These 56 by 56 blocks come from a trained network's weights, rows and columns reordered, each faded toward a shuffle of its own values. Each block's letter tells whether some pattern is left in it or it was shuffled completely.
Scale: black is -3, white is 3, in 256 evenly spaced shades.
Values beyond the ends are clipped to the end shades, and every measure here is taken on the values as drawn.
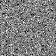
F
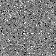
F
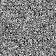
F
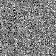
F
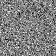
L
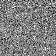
F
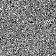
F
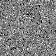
F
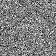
F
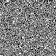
F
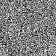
F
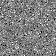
L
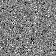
L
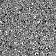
F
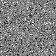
F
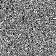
L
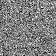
L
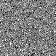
F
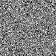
F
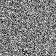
L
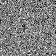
L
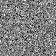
L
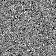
L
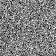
L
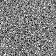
L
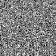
F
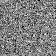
L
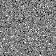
F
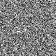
L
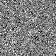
L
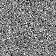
L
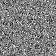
L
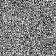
F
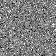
L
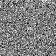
F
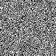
F
